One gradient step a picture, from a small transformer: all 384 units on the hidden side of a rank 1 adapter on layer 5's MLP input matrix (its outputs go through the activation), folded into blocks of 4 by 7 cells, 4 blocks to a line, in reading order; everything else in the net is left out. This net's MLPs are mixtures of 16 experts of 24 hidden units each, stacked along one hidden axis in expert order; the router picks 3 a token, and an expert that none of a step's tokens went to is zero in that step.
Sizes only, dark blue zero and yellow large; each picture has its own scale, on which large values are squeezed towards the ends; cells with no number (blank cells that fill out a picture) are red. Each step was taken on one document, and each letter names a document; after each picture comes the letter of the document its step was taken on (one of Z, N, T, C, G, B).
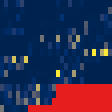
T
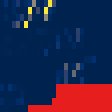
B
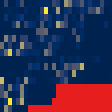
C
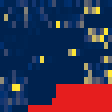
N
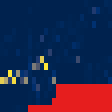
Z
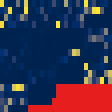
N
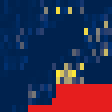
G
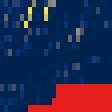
B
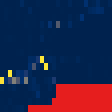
Z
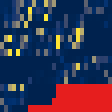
B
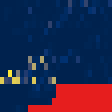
Z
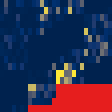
G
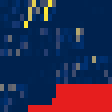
B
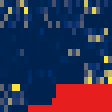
N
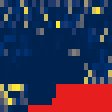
N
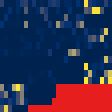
N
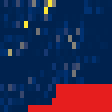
B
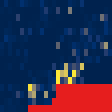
G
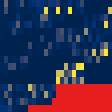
T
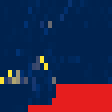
Z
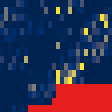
G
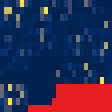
C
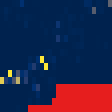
Z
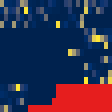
N
